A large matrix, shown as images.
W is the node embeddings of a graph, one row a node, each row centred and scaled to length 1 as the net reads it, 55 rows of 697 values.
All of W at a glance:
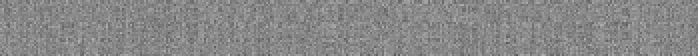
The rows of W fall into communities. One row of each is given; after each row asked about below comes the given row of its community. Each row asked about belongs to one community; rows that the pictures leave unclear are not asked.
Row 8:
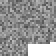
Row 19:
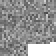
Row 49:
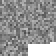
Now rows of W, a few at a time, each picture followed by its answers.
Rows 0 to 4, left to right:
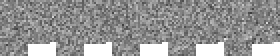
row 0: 49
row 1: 49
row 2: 49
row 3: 49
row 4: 19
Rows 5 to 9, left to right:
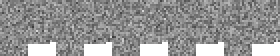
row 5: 8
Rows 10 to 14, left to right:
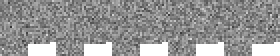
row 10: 8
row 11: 8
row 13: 19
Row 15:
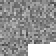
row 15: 8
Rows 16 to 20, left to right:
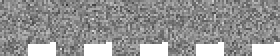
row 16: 19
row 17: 8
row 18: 8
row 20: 19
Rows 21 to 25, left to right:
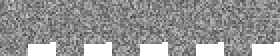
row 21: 19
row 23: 49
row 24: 49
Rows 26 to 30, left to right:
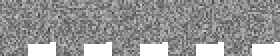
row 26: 49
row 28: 19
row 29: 8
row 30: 19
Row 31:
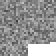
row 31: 49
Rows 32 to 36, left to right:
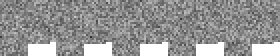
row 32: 8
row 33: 49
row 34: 8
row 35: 49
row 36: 19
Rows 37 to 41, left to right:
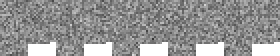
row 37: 8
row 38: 49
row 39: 49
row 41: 49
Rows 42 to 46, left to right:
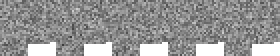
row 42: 19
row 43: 49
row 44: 19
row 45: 8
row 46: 19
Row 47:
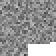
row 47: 49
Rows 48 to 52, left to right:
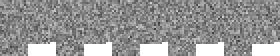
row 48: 19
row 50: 19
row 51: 49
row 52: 49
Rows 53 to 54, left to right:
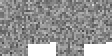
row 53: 19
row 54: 19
